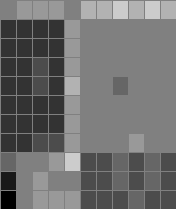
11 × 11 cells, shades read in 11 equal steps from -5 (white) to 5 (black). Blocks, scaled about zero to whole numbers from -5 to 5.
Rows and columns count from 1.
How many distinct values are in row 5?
5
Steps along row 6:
same same same down up same same same same same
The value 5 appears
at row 11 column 1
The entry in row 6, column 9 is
0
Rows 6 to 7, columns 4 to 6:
3 -1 0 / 3 -1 0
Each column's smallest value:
0 -1 -1 -1 -3 -2 -2 -3 -2 -3 -2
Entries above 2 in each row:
0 4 4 3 3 4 4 2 0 1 1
